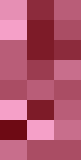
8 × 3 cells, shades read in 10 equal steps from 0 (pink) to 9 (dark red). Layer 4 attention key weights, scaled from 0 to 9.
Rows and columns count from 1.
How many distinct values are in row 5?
2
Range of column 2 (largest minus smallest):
8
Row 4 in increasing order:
3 4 6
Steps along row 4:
up down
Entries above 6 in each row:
1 1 2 0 0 1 1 0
